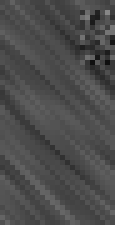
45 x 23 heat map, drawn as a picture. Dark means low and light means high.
Overall the values sit about 30% of the way up the scale. Values change most from cell to cell in the top right. A few values lie far out on both sides of the bulk. An odd patch, rougher than its surroundings, sits in the top right.
